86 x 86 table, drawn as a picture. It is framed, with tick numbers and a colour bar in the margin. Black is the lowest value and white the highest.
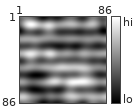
There is no overall slope. Horizontal stripes repeat 6 times down the table. The values follow a bell shape. There are no lone odd cells.
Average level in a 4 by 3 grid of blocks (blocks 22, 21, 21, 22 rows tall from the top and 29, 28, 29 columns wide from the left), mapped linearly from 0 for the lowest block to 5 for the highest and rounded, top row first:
4 2 1 | 4 1 1 | 0 5 3 | 0 3 4
